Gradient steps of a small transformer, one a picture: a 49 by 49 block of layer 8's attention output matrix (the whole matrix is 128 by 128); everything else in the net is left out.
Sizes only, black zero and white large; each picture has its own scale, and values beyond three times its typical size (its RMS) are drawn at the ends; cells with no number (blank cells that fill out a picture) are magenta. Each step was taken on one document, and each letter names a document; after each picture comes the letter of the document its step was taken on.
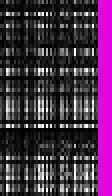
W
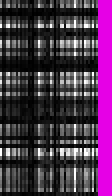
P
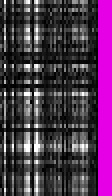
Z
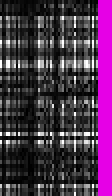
P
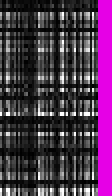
P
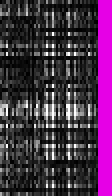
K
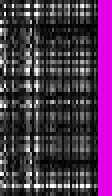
Z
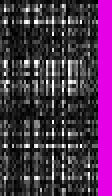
K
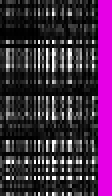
W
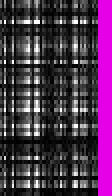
Z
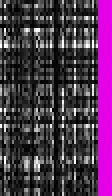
P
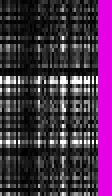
P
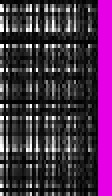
K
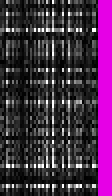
W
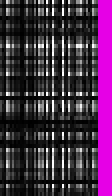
W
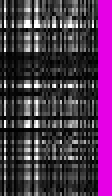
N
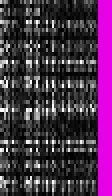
K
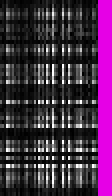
W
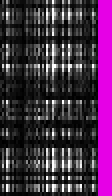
W
